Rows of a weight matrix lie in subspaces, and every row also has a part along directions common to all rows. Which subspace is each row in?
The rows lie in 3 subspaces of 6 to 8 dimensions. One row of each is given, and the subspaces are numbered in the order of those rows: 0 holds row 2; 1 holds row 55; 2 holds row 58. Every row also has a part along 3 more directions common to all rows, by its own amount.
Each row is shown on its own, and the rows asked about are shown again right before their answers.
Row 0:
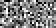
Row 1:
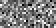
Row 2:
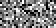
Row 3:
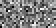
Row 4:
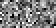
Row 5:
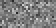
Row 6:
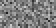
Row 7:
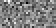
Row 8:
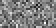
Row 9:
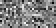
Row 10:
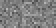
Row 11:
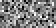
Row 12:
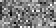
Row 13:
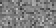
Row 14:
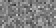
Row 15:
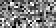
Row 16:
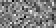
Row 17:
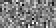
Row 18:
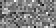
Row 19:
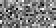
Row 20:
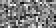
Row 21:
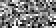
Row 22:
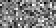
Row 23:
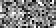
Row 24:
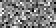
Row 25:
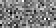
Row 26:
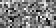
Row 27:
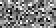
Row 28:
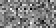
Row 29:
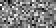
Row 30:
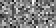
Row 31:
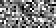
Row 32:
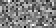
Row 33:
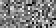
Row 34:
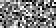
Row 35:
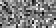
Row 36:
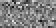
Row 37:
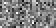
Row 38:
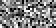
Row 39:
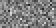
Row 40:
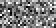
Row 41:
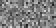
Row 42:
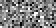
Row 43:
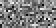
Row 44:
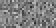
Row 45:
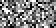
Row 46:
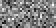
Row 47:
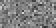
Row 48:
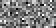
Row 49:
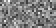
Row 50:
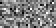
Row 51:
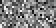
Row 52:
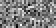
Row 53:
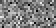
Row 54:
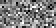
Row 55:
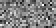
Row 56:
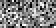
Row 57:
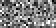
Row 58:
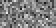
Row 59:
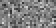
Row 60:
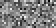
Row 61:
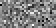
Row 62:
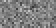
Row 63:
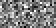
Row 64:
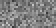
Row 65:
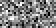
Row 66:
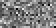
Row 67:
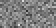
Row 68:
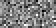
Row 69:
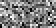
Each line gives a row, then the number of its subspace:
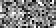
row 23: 0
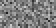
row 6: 2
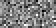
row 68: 1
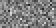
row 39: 2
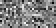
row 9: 0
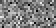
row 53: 0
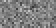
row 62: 2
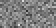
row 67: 0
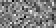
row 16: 2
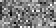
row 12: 1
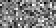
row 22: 0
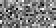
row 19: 1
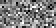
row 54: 2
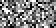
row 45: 2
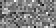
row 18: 0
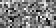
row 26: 1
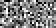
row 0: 1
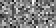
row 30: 2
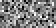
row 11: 2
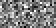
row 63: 1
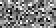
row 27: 0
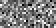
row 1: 0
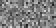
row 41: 2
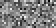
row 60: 0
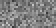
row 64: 1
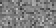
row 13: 0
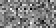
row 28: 0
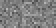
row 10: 0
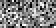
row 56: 0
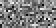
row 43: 1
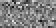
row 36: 2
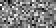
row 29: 2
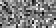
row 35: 2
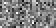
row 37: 1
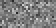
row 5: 1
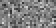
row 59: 1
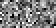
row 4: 1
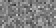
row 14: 0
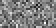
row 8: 2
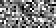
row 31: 0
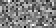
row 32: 2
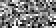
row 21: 1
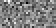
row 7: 2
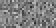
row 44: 0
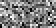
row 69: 1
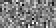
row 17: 2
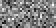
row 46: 2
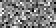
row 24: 1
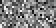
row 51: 2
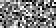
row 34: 0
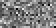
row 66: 1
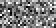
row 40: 2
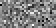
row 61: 0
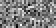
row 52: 0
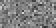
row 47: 2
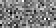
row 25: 1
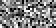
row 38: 0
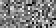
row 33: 2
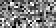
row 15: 1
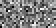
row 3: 1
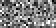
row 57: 1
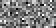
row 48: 1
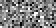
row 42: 2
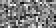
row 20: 1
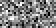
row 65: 1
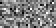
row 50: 0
